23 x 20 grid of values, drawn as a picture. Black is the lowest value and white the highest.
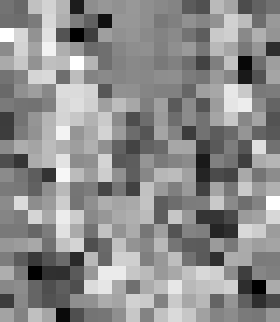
In the top middle lies a patch that is calmer than the rest. No regular stripes run through it. The top middle is the calmest part. Neither half mirrors the other. No overall slope runs across the table. There is no seam.
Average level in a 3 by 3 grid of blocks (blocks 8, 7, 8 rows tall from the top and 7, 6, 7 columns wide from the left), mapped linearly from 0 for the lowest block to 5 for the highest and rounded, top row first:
411 / 310 / 051
